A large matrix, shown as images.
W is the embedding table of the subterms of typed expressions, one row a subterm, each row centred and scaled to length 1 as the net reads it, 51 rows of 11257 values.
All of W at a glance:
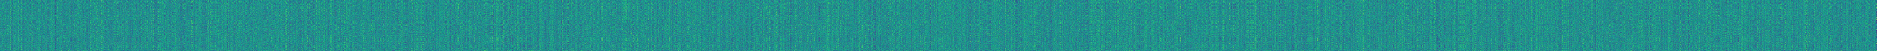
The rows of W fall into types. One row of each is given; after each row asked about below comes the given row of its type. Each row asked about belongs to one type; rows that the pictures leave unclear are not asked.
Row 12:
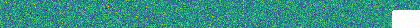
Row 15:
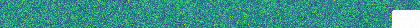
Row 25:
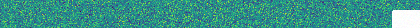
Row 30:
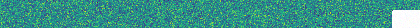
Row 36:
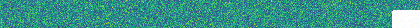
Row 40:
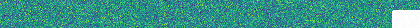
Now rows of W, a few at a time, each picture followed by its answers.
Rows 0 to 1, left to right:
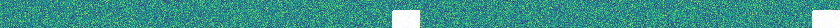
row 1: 12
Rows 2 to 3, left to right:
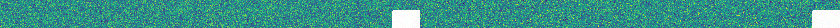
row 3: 15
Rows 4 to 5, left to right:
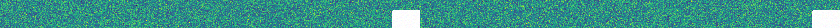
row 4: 40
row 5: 36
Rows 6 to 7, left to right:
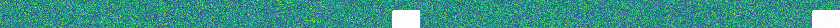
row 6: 40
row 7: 40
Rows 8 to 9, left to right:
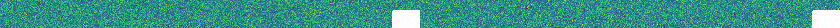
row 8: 40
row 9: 15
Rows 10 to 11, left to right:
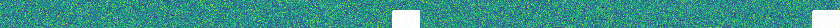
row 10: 40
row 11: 15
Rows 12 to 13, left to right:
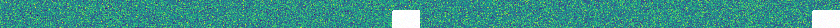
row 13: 36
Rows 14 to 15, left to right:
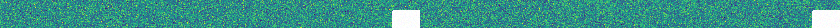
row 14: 12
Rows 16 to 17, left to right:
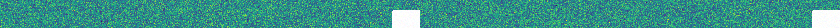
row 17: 40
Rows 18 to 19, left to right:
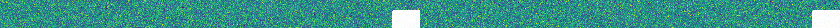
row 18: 15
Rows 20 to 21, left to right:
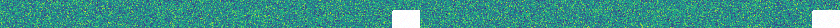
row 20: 30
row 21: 36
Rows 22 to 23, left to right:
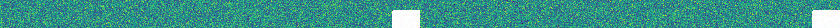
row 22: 36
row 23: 12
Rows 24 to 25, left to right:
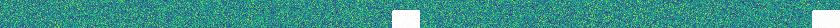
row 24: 30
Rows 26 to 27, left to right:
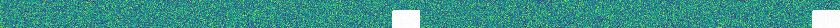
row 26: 12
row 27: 12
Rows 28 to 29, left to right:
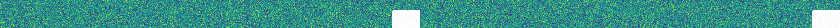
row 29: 25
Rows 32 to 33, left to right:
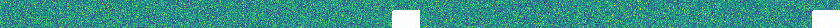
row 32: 12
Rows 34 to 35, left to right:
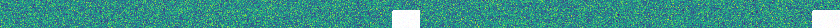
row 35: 30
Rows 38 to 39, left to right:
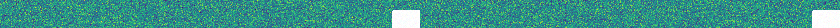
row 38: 40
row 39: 40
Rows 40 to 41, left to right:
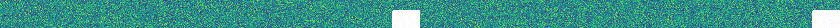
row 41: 30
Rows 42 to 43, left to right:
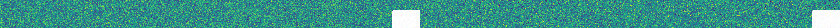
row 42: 36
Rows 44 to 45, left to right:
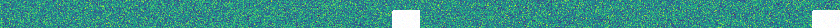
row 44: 36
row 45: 12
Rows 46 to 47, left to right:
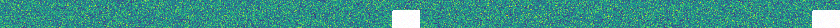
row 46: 12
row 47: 25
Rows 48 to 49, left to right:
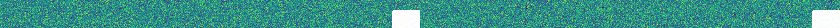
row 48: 36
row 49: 15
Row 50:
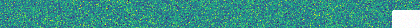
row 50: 36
